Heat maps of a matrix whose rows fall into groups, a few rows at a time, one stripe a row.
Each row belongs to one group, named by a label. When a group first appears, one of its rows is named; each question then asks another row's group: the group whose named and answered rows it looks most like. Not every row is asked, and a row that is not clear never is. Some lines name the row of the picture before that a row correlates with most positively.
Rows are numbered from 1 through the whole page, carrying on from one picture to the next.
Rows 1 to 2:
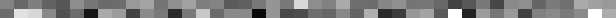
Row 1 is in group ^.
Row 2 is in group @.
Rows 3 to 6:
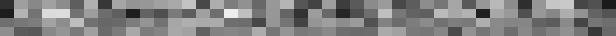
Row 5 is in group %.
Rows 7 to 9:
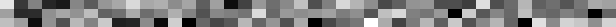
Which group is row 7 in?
^
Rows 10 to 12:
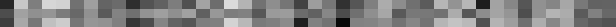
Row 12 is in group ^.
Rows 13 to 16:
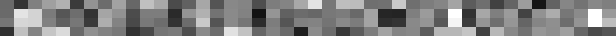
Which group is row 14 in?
@
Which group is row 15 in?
@
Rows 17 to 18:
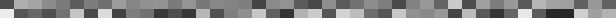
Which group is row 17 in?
@
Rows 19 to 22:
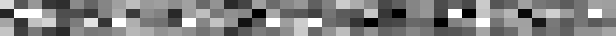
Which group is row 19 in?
^
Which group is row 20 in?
@
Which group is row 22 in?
^
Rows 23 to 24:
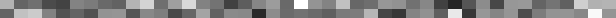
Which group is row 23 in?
^
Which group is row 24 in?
@
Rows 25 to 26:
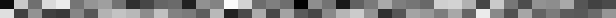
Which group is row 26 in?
^
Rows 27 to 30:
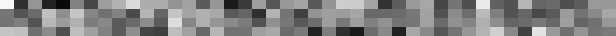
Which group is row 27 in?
^
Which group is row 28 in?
%
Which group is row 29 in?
%
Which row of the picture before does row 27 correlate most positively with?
26
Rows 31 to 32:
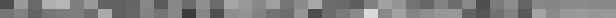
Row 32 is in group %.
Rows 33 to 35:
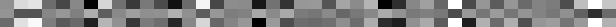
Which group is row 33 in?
@
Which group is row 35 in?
@
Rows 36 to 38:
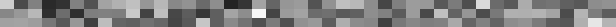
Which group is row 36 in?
^
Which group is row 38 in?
@
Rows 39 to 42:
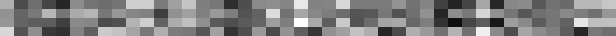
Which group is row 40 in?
%
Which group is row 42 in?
^
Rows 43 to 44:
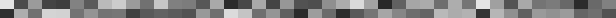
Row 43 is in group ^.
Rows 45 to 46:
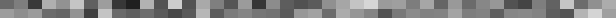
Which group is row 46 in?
@
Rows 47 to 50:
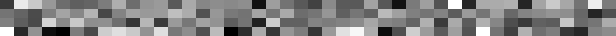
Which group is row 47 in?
@
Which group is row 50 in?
^
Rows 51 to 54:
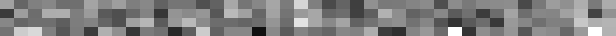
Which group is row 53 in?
^
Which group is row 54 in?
@
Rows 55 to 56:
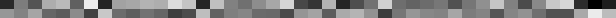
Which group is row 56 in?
@
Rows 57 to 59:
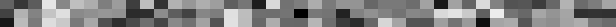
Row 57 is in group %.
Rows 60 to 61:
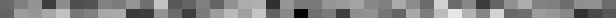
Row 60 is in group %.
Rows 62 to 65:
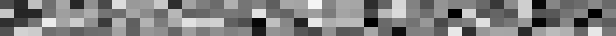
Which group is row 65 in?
@
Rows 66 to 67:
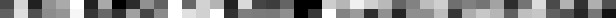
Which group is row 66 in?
%
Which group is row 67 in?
%
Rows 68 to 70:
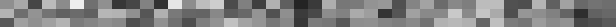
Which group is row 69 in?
^
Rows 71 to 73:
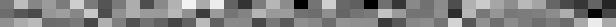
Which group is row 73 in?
@
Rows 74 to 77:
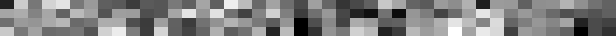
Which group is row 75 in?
%
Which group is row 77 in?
^
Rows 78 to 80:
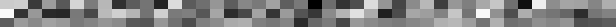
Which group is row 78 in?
%
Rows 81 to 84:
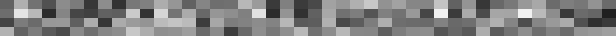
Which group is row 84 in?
^
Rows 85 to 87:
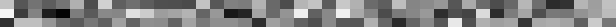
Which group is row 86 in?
^
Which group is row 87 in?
@
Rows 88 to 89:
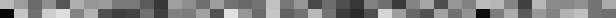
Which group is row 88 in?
%
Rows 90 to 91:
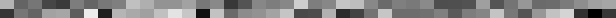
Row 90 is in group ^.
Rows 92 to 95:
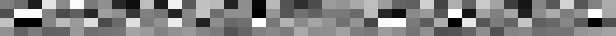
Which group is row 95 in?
^
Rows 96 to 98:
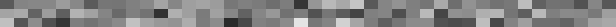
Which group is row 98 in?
^
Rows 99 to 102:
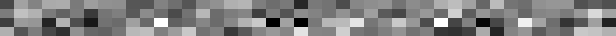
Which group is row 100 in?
@
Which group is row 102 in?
^
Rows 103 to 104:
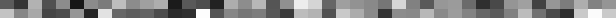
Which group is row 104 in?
@
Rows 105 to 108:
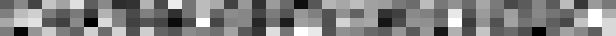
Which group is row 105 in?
%
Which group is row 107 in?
@
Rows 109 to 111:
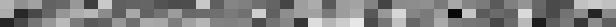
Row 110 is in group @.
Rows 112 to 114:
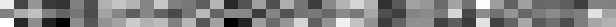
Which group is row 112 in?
^
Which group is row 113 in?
@
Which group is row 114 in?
^
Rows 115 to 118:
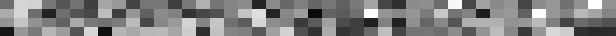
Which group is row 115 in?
@
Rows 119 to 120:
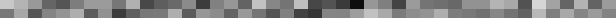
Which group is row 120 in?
%
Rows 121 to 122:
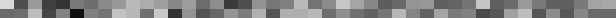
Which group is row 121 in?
^
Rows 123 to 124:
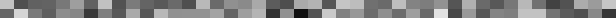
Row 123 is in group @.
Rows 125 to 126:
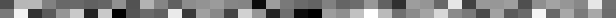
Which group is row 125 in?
@
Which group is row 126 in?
%
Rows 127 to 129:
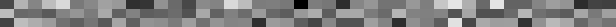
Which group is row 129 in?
@
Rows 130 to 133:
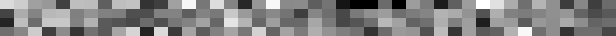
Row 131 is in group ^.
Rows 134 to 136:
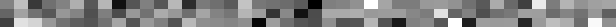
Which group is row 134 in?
%
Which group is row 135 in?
%
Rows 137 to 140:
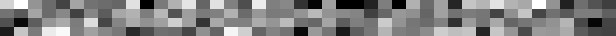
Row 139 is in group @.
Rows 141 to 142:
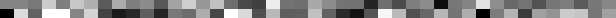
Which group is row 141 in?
%
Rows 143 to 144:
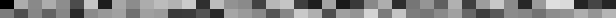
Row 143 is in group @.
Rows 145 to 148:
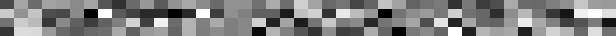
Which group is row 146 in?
@
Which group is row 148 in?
@
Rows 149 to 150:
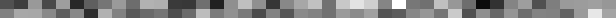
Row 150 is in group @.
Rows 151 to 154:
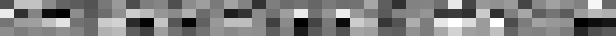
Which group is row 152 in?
^
